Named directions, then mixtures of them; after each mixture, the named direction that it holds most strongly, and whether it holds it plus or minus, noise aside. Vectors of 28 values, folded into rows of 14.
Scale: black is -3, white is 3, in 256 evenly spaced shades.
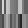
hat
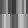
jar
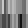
jar, minus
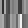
hat, minus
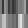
jar, plus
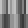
jar, minus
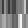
jar, plus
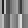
hat, minus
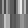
jar, plus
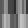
jar, plus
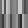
hat, plus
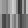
jar, minus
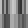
jar, minus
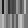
hat, minus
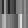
jar, plus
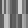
hat, plus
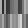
hat, minus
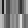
hat, minus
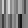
hat, plus
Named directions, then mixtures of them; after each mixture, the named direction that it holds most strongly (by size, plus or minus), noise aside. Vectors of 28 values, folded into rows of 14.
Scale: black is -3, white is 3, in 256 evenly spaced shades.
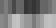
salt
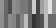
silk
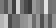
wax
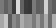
wax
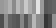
salt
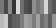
wax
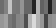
silk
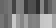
salt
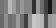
silk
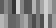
wax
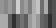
salt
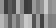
wax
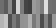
wax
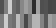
silk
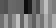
salt
